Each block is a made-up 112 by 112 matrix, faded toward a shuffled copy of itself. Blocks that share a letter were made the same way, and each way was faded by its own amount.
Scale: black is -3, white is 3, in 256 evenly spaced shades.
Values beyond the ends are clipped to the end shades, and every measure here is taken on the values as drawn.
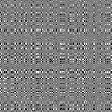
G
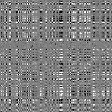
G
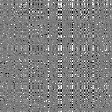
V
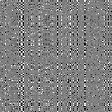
V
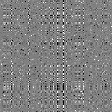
V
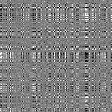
G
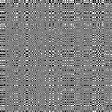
G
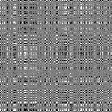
G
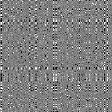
V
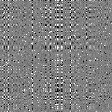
V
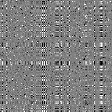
V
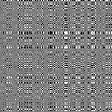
G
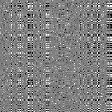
V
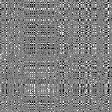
V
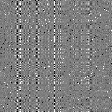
V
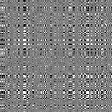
G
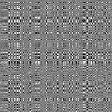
G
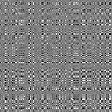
G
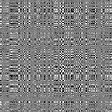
G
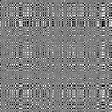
G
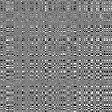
G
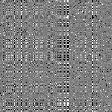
V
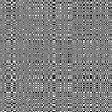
G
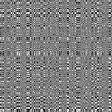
G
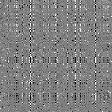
V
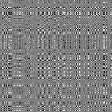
G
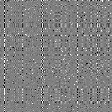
V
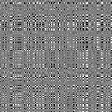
G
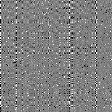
V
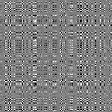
G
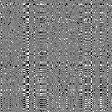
V
